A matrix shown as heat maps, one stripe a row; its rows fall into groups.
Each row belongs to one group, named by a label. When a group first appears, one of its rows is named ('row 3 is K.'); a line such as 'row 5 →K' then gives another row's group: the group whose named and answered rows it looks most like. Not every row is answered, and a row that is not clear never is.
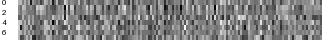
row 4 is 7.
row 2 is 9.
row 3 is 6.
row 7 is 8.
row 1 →9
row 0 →7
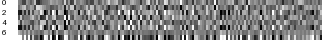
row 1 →9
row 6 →7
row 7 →7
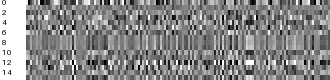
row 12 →6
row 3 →9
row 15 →6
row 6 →7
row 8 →6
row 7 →6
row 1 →7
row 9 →6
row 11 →7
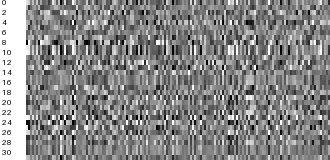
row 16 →6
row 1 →8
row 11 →8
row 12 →8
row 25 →8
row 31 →7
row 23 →7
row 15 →6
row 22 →6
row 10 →7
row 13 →9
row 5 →8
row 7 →9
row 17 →8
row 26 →7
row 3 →9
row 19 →6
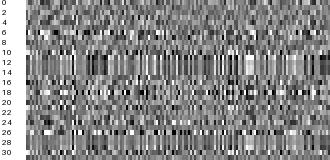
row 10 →7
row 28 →6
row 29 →6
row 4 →8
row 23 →8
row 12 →6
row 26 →9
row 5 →6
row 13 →6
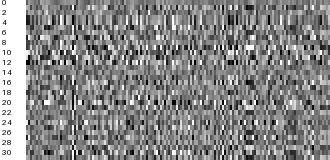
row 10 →7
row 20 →9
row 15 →7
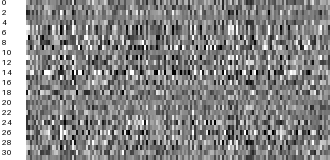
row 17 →8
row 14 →9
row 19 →7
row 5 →7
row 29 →7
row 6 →7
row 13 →7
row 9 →8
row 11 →7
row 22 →8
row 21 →6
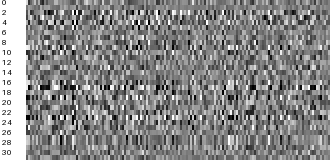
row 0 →8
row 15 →8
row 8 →9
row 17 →8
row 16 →7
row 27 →7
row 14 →8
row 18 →9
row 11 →8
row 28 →7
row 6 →9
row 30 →8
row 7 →8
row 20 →6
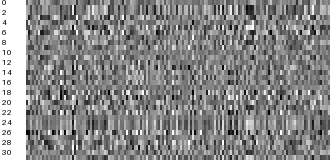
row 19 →7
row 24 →6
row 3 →8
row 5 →6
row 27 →8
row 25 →6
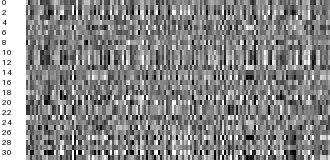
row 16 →8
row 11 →8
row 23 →7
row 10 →8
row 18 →7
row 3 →8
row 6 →9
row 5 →6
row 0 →8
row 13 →6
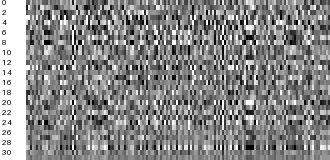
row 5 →6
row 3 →7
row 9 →9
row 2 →8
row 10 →9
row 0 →6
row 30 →9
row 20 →6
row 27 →8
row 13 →7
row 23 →6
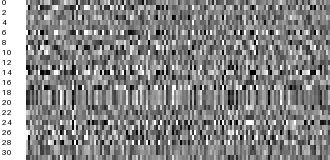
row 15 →9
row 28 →9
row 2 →9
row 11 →8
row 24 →6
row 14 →8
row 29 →8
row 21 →6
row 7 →9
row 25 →9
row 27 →8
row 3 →9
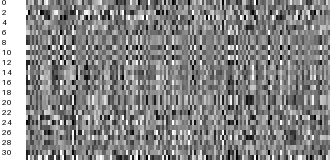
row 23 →8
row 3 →8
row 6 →7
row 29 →6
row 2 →8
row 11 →7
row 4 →9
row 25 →8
